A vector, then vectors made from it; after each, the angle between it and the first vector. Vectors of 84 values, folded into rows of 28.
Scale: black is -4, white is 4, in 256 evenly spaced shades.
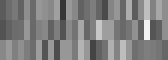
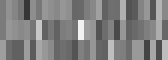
orthogonal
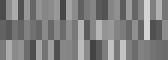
nearly parallel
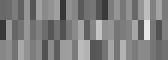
nearly parallel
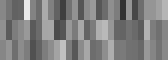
partly aligned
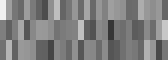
orthogonal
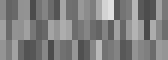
partly opposed
